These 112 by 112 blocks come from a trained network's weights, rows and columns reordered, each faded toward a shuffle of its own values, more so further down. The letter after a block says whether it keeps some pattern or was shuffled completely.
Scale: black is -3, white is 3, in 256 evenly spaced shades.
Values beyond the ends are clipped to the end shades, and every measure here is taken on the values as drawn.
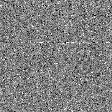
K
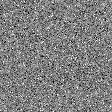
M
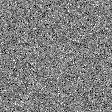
M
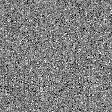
K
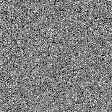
K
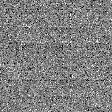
K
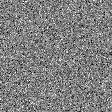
M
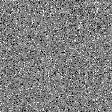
K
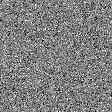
M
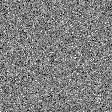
M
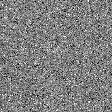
K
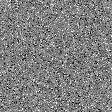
M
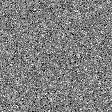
M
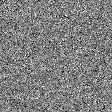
M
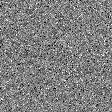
M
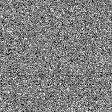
K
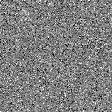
K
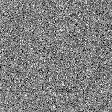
K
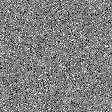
M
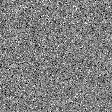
M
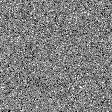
M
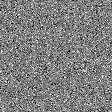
M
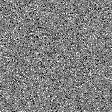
K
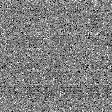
K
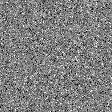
M
